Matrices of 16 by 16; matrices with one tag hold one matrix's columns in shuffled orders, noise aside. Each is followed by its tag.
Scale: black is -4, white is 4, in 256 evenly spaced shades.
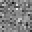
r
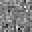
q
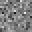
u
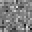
q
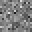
u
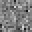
q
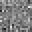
q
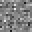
r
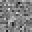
r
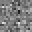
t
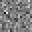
u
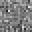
q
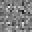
t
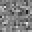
t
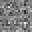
t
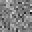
u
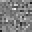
r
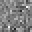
q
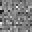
t
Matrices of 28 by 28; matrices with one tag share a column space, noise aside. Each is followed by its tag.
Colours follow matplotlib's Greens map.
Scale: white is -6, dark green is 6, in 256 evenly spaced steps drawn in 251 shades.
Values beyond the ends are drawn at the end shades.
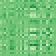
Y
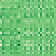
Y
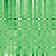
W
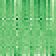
W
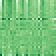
W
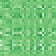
Y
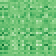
Y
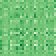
Y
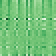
W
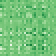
Y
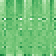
W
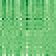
W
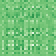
Y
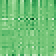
W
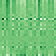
W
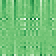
W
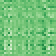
Y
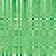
W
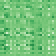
Y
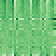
W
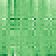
W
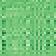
Y
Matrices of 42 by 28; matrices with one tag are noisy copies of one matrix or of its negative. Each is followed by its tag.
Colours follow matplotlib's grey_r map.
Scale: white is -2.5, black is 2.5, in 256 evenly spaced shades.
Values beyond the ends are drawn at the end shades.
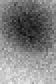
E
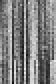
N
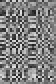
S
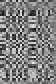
S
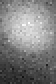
E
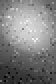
E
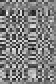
S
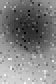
E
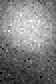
E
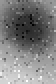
E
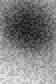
E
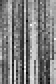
N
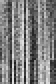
N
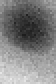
E
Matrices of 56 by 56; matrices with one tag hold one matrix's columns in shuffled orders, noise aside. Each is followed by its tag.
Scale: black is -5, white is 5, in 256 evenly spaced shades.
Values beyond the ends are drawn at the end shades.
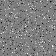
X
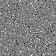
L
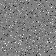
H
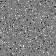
X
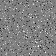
X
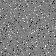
X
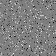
X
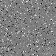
L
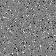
X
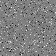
H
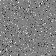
L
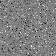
X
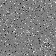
L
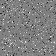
H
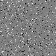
L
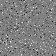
H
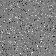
X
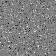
X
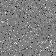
H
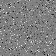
H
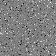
L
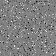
X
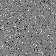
X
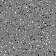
H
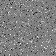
H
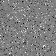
X
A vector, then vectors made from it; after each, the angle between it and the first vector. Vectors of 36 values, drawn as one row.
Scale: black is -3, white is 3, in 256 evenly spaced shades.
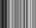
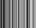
partly aligned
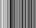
nearly opposite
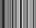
partly aligned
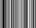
partly aligned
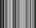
partly aligned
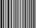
orthogonal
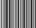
orthogonal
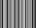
orthogonal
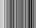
nearly opposite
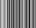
partly opposed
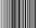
partly opposed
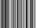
partly aligned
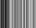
nearly parallel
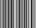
orthogonal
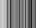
nearly opposite
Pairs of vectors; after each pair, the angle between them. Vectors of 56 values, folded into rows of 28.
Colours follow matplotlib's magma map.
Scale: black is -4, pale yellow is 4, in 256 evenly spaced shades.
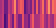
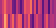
nearly opposite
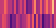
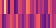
orthogonal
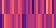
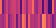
partly opposed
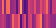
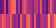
partly opposed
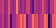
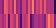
partly opposed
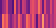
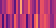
partly opposed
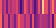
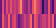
nearly opposite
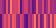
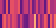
nearly parallel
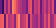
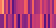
nearly opposite
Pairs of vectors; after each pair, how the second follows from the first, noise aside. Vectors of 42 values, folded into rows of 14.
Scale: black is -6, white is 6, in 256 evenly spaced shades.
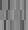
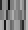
scaled up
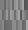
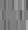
partly zeroed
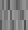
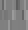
partly zeroed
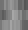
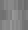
shrunk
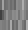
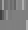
partly zeroed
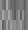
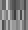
scaled up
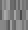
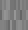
shrunk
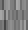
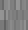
shrunk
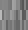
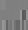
partly zeroed
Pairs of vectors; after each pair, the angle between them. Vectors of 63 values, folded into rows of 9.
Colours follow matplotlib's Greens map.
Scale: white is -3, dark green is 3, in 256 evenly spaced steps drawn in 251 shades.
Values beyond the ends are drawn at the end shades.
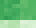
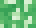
orthogonal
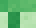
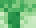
nearly parallel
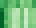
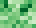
orthogonal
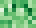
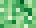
partly aligned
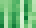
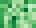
partly aligned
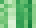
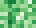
partly opposed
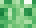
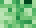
nearly opposite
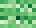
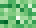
nearly opposite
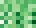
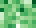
orthogonal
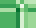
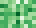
partly aligned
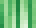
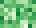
partly aligned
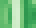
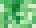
partly opposed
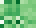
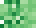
nearly parallel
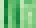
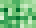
partly aligned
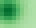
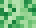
orthogonal
